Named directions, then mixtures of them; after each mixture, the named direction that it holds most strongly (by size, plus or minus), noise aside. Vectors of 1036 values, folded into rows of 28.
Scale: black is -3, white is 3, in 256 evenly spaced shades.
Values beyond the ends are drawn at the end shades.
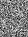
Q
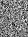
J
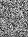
Q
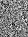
J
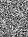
Q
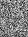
Q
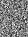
J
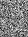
Q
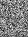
Q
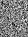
J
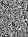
J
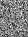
J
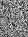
J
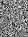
J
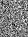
J
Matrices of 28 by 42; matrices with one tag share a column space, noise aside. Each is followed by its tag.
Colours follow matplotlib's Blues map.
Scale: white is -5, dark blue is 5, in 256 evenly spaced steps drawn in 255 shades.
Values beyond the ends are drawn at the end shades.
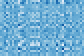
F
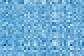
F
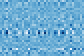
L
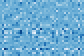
L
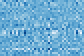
L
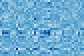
L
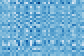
F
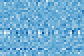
L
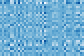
F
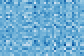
F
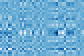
L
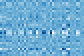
L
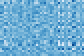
F
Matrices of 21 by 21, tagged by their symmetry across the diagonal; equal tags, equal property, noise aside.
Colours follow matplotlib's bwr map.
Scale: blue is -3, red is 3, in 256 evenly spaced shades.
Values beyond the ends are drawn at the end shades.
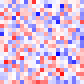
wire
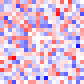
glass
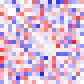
wire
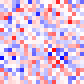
wire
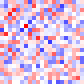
glass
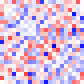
glass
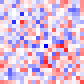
glass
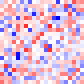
glass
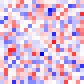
wire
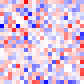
wire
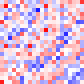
glass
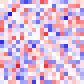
wire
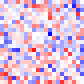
wire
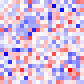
glass
